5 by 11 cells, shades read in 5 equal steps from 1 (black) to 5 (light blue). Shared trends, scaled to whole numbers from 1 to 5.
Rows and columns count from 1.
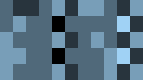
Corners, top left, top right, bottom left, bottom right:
3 4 4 4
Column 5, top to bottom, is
4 1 4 1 4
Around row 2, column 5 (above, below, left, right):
4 4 3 3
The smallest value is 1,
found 2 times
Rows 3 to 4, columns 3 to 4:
3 3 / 3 3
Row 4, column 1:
4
